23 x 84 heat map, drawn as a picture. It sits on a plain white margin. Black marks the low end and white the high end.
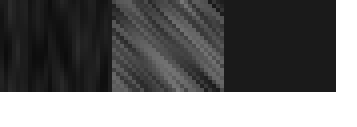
The table splits into one row of 3 panels. Panel 1,1: very low, streaked downward, faint in contrast. Panel 1,2: low, slanting down to the right. Panel 1,3: very low, flat.
